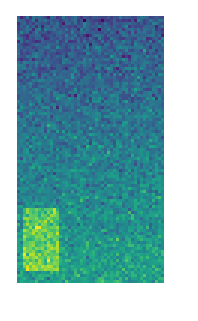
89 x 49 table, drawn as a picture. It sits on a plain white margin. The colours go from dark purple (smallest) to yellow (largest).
Stripes: none. Slope: up to the bottom. Odd patch: higher, in the bottom left. Ninth with the highest average: bottom left.
